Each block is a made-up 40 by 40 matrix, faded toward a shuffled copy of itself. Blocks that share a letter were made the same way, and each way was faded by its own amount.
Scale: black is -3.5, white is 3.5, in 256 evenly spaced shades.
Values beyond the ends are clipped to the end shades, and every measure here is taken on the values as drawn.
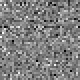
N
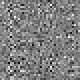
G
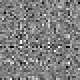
G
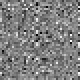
G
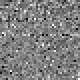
N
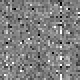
G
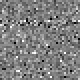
N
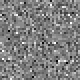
N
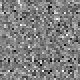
N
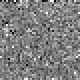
N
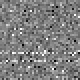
N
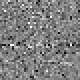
N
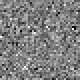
N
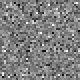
N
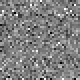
N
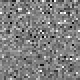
N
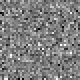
N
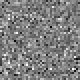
N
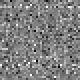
N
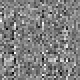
G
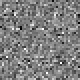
N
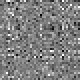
G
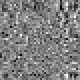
G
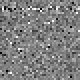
N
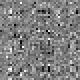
G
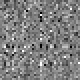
G
